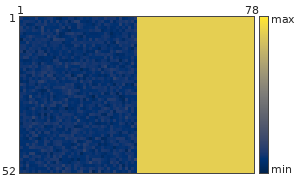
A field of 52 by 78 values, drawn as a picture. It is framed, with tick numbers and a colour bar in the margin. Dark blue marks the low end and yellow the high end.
The table splits into one row of 2 panels. Panel 1,1: very low, fine-grained, faint in contrast. Panel 1,2: very high, flat.
